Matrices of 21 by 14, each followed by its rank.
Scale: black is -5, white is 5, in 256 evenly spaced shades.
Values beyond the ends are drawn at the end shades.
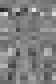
three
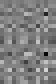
two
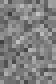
full rank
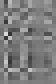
two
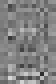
three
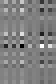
one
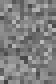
full rank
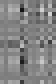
two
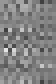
three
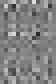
three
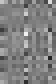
two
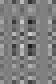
one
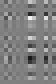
one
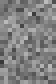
full rank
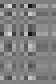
one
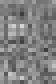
three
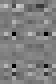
two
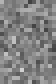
full rank
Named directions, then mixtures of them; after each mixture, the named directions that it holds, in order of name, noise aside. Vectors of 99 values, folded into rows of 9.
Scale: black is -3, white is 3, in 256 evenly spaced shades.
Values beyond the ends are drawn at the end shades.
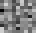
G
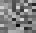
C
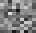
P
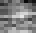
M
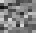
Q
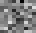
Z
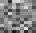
P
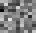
G, Q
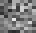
C, P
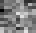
C, G, M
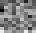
G, M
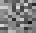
C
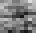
M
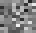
C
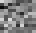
Q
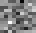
Z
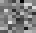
Z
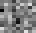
G, Z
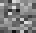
P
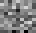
P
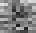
C, M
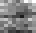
M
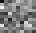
P, Q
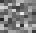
Q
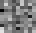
G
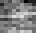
M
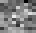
C, M, Q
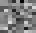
Z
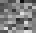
M, Z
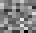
P, Z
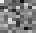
C, Q, Z
